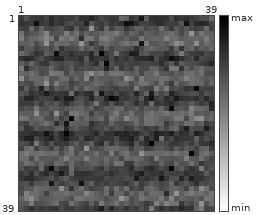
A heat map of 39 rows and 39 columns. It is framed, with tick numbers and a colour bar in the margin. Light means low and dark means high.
Stripes: horizontal, repeating 5 times. Seam: none. Histogram: bell-shaped. Average level on the scale: 70%. Odd rows or columns: none. Slope: none.
